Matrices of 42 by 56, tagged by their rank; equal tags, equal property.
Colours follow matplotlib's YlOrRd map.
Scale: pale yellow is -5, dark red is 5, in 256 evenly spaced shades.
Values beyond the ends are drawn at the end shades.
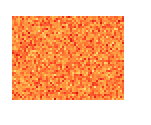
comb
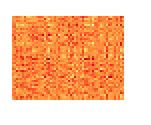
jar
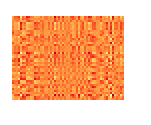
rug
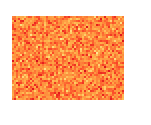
comb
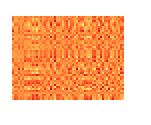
rug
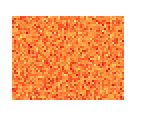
comb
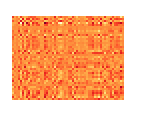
rug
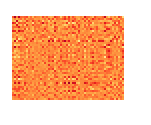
jar
